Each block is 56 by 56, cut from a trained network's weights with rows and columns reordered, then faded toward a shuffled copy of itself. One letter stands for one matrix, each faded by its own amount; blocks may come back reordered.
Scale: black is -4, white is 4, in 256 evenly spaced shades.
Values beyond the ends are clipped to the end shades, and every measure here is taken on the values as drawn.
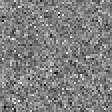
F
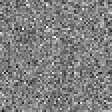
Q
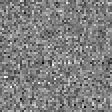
Q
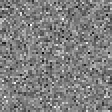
F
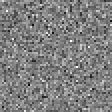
F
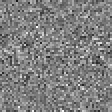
Q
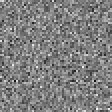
Q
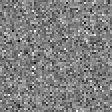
F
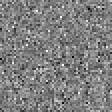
F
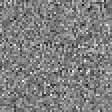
Q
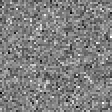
F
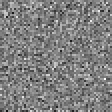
Q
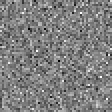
F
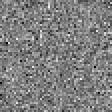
F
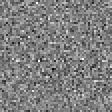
Q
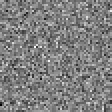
Q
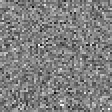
Q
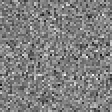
Q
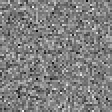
F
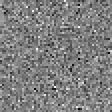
F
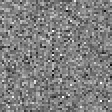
F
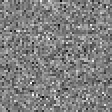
F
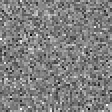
F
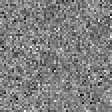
F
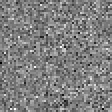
F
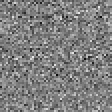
Q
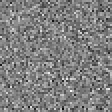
Q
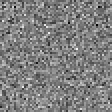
Q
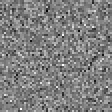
F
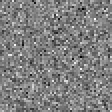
F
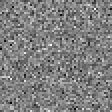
F
